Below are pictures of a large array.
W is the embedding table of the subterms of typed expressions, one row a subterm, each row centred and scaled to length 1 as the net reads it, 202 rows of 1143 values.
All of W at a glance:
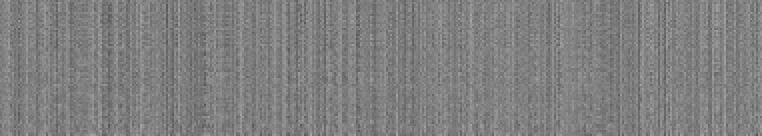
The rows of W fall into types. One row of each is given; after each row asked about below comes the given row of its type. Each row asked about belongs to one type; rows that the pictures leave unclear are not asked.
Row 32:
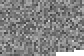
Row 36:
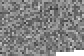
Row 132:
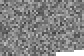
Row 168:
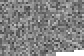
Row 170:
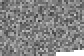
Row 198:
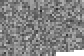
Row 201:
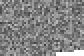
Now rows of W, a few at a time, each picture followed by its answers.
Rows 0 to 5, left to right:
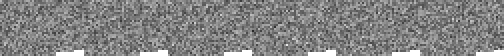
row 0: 170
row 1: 36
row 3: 132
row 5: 132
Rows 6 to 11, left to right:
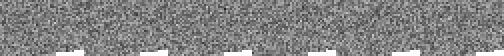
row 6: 168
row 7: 170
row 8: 168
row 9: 32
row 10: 132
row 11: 168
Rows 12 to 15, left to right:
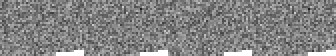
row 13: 168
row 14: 132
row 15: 168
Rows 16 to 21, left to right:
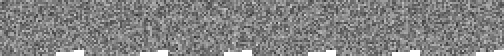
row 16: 170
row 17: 36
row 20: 201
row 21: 168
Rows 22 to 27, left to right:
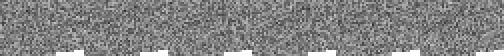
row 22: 198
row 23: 32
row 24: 36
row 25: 36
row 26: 168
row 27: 132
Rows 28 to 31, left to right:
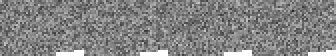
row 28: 170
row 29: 201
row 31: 32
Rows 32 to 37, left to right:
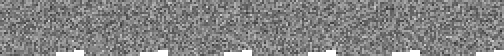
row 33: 132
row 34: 168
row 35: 32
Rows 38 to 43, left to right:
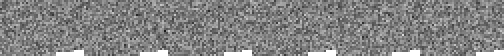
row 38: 170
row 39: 132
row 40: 32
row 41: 32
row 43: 201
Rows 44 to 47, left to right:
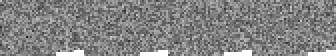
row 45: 170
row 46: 198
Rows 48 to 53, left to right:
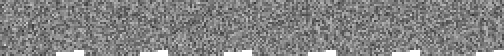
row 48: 201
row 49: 198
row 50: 132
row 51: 36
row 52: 170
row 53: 36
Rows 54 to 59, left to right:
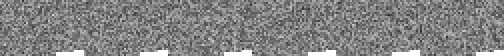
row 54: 201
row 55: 170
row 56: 201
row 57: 36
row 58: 170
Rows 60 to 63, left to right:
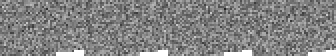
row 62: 168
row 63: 170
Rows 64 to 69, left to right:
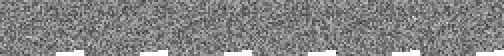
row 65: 170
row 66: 36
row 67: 36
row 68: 36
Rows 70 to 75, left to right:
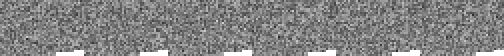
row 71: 198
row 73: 168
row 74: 201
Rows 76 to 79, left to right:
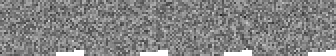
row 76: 32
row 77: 201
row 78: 36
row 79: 32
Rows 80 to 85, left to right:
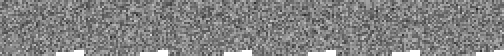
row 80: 132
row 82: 198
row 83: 170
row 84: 198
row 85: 168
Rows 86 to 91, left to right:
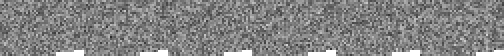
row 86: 132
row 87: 168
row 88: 132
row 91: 201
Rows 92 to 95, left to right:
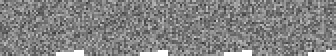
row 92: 132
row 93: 132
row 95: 201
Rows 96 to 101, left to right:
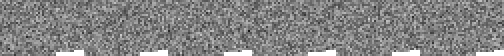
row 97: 132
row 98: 132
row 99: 170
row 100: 132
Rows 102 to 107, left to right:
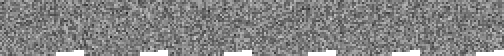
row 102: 36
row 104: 198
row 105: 36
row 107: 168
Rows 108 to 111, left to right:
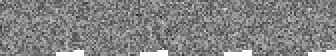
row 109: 36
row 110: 132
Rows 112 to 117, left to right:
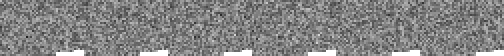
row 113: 198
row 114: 168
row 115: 168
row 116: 36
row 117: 36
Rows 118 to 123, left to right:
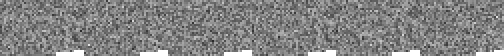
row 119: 201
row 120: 170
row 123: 170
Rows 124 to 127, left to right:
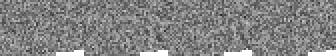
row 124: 32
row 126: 36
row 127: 132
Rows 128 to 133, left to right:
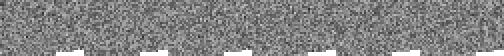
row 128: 198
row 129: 32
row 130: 132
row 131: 168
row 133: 36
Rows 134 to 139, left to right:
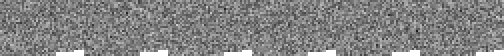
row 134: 32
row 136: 168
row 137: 132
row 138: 132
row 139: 198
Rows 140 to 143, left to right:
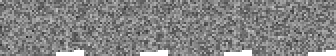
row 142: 201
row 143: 170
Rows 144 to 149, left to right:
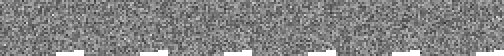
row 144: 201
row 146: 168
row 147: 168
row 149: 36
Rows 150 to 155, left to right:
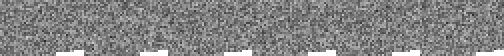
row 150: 170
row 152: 32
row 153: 36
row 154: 32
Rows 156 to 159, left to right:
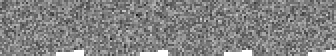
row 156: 170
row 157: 168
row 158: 132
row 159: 170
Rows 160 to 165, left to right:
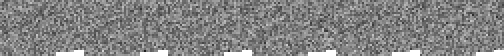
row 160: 132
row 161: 36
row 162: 201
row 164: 132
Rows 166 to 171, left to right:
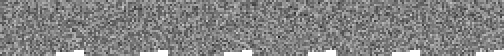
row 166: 198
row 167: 36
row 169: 198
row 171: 198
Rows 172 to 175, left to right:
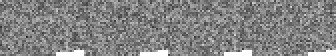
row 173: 198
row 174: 201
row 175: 168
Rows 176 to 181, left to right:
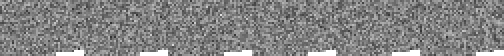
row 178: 201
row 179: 198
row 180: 170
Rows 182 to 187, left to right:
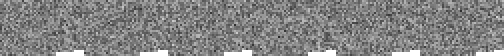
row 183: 36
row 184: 36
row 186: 32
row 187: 198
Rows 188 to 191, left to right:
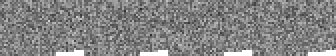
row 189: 198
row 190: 32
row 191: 198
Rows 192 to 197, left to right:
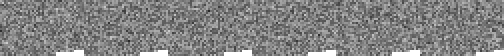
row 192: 132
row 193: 170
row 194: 32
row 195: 170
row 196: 198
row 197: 198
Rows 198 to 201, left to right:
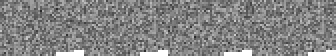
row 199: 201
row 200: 168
